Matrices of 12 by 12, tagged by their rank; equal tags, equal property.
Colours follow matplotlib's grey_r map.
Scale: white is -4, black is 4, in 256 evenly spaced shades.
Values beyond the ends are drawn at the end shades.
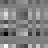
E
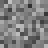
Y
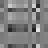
E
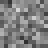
Y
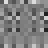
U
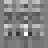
U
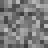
Y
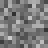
Y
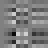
E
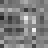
U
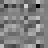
U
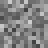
Y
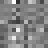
U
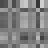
E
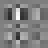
E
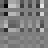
E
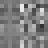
U
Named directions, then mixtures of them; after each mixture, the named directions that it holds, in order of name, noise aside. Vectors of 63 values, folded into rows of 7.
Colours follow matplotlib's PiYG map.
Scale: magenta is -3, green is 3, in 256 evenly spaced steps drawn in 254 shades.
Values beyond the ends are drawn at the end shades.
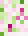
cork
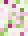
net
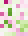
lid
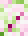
cork, net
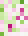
cork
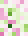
cork, lid, net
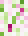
cork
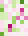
cork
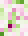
cork, net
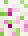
cork, lid, net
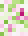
cork, lid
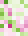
cork, lid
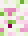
cork, lid, net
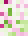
lid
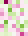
lid, net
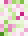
cork, lid, net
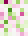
lid, net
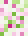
net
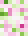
cork, lid, net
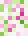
cork, lid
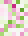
net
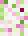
cork, net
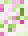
cork, lid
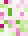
lid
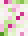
cork, lid, net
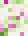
cork, lid, net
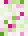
cork, lid, net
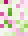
lid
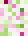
lid, net
